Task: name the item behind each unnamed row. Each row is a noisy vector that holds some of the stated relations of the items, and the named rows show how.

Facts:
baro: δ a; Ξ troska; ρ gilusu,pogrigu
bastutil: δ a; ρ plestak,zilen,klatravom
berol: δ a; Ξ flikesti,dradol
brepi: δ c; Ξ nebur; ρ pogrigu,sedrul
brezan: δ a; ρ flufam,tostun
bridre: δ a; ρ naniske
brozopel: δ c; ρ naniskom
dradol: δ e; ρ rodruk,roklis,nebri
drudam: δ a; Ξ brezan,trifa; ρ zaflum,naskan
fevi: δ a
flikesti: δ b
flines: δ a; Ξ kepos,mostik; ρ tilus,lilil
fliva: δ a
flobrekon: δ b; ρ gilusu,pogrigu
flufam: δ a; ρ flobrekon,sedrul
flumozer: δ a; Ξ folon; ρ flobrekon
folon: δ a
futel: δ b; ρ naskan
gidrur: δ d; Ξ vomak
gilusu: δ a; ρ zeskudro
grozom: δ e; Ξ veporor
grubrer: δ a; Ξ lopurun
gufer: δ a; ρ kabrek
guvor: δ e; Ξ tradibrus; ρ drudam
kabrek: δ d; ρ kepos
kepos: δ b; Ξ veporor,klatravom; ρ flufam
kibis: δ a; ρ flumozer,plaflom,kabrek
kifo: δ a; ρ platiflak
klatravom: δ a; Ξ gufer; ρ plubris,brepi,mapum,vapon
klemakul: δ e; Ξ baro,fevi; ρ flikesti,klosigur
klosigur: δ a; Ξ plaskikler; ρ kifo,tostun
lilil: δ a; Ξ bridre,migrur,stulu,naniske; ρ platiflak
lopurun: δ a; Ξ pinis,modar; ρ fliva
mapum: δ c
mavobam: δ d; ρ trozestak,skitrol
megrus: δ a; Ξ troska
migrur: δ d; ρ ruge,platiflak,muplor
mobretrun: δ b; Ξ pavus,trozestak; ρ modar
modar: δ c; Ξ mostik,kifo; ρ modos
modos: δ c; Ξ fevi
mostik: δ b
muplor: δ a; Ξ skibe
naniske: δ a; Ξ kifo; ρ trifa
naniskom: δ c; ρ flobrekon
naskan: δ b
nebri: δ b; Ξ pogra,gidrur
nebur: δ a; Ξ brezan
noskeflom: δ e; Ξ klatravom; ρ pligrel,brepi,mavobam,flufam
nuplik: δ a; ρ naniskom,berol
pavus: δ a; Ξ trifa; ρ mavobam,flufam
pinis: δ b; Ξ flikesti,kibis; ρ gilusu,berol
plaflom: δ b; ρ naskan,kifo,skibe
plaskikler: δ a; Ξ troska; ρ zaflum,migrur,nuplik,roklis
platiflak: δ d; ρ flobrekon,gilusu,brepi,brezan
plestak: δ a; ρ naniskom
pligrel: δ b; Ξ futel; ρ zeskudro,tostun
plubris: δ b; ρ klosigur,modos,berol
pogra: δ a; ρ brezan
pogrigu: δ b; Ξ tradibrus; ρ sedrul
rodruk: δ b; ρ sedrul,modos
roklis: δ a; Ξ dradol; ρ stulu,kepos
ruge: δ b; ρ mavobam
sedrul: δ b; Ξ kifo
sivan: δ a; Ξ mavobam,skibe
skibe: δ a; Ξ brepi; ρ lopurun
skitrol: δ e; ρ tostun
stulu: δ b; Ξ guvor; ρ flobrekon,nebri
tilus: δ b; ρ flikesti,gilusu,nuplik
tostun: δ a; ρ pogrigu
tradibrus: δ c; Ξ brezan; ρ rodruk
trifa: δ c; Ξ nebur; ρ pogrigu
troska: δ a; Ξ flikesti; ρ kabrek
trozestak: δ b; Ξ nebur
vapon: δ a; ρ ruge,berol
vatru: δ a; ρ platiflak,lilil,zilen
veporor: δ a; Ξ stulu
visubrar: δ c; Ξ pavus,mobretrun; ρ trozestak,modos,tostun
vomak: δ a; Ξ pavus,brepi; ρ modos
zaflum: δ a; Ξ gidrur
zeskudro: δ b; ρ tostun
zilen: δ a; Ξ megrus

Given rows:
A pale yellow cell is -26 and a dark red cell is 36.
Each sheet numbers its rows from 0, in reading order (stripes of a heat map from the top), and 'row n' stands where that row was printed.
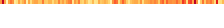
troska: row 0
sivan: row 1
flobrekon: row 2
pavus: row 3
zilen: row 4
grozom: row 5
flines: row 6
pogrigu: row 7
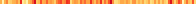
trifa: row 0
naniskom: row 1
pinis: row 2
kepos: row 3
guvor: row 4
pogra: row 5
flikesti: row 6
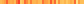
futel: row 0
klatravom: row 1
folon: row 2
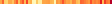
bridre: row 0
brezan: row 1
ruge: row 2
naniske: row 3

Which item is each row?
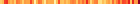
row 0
mapum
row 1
baro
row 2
gufer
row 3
roklis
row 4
sedrul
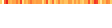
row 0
visubrar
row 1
fevi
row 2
flufam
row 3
klemakul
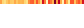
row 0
gidrur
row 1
lilil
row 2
kifo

